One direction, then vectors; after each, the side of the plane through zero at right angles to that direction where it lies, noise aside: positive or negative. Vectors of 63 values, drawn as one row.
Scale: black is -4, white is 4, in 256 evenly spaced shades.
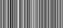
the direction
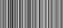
positive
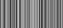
positive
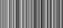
negative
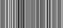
negative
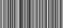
positive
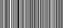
negative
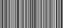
negative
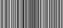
negative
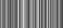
positive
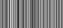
negative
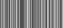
negative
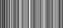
negative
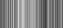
positive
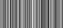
positive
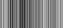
positive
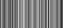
positive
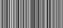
negative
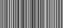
negative
